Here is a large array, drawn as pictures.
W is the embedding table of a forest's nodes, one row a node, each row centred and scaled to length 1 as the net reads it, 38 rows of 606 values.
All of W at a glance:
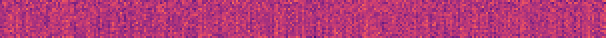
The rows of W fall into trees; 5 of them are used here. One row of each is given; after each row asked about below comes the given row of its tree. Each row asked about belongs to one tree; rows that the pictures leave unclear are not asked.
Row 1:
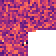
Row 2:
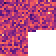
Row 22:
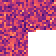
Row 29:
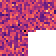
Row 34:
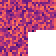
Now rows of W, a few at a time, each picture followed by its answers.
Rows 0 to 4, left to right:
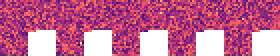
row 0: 1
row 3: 2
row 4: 29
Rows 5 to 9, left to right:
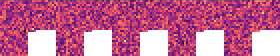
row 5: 34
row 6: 22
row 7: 29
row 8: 1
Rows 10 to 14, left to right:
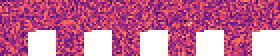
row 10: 1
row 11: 29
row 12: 22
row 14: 22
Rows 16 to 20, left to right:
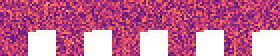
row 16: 1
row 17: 22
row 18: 22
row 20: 22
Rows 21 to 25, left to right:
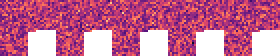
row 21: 1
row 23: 2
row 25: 34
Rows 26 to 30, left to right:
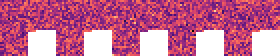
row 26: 1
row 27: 22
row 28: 2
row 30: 22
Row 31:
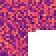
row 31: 1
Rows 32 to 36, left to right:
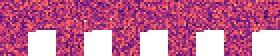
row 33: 29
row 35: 29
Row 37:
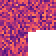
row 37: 1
